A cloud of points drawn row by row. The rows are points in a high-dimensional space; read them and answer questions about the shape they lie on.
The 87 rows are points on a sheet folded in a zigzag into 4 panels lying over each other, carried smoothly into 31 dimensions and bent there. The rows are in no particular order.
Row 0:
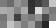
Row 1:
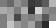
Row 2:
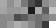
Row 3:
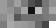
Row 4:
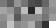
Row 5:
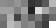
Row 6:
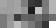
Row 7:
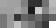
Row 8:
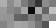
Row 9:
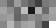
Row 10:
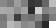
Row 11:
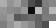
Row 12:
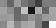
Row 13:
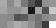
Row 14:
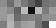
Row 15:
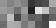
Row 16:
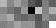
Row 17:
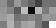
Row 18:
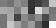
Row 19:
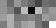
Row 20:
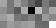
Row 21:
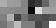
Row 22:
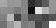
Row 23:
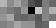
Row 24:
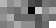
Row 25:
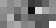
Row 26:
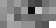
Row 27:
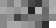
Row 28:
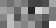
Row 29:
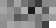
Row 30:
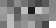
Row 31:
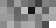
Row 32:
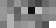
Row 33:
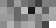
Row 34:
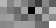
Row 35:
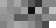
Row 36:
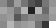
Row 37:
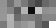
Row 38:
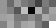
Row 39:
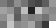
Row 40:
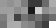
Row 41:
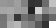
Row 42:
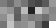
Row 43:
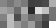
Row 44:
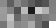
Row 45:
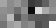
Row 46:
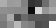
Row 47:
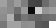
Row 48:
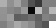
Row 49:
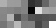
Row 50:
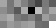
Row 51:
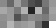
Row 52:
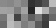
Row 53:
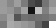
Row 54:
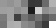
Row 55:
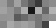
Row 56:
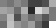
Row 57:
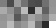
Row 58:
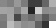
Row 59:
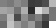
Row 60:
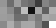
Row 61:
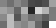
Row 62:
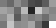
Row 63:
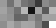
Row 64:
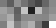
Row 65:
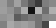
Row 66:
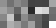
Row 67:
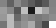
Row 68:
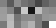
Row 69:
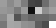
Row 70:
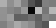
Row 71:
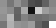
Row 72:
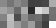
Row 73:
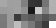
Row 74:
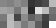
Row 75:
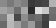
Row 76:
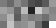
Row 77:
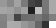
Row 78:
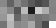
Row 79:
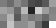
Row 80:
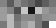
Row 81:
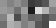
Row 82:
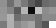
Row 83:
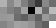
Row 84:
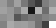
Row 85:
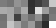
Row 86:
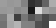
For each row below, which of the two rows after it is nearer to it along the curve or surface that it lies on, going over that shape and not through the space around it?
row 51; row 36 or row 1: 36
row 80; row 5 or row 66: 66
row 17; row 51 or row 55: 51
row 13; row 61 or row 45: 45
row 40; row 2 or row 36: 2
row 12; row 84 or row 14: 14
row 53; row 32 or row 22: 22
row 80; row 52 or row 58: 52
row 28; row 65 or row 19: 19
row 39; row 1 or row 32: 1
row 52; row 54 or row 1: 1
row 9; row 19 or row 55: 19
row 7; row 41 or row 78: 41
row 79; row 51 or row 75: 75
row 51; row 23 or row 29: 29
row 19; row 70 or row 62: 62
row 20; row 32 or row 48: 32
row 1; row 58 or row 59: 59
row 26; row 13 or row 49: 49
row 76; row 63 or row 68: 68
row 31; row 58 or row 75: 58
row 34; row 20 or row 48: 48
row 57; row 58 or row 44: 44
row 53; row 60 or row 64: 60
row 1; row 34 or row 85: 85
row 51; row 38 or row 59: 38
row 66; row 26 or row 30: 30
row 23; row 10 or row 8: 8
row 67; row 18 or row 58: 18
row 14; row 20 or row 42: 20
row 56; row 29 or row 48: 29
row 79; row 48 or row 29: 29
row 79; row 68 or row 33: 68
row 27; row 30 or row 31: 31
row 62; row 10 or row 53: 10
